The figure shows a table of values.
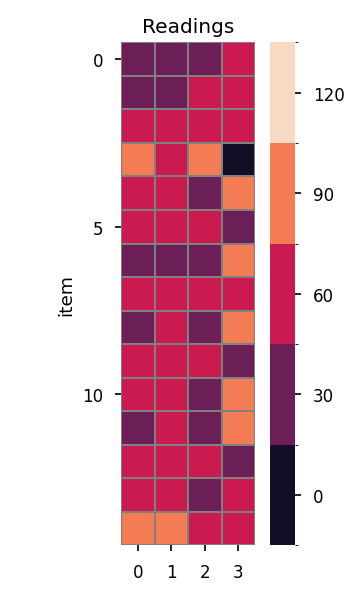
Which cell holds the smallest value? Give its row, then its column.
3, 3
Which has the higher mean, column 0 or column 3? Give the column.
3
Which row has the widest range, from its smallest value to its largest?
3
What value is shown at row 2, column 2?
60
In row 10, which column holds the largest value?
3
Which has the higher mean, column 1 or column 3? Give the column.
3
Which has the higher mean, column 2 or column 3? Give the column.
3
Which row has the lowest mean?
0
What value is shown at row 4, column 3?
90
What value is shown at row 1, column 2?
60
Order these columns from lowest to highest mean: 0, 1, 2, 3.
2, 0, 1, 3
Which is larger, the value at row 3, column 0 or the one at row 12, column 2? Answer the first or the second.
the first
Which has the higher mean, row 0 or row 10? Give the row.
10
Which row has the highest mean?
14
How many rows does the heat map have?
15
